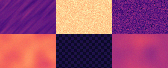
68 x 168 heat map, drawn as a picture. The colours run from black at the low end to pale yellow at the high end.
The table splits into 2 rows of 3 panels. Panel 1,1: low, slanting up to the right, faint in contrast. Panel 1,2: very high, fine-grained, faint in contrast. Panel 1,3: low, fine-grained. Panel 2,1: high, smooth, faint in contrast. Panel 2,2: very low, checkered, faint in contrast. Panel 2,3: middling, smooth, faint in contrast.
